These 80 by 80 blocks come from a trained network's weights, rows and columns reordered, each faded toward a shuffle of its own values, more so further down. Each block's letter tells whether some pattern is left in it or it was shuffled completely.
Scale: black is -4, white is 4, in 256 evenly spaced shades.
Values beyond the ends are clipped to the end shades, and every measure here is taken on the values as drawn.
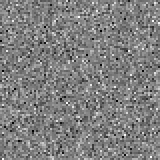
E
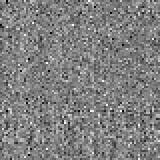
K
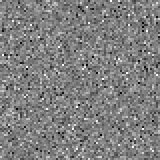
E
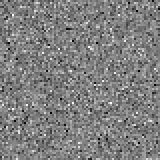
E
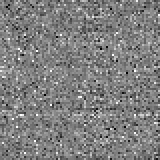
K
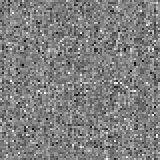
K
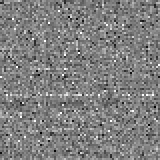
K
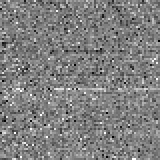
K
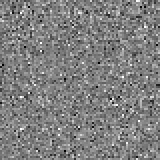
K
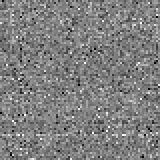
K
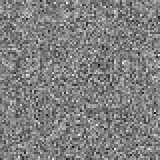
K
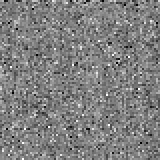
K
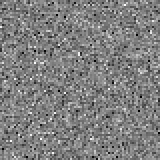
E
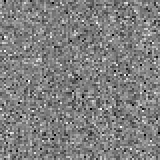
K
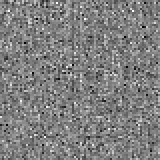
K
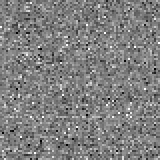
K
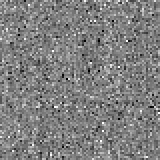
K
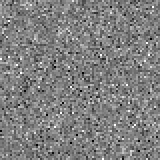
E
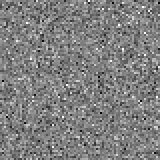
E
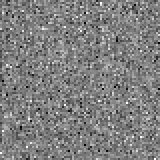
K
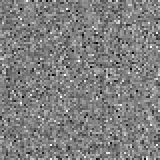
K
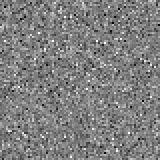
E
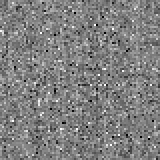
K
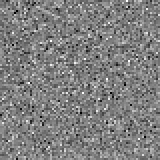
E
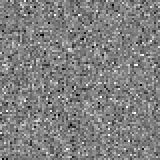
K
